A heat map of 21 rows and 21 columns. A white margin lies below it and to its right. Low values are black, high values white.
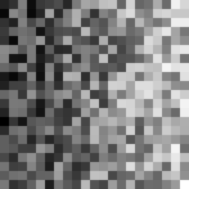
Grain: fine. Average level on the scale: 50%. Ninth with the highest average: middle right. Slope: up to the right. Odd rows or columns: none.
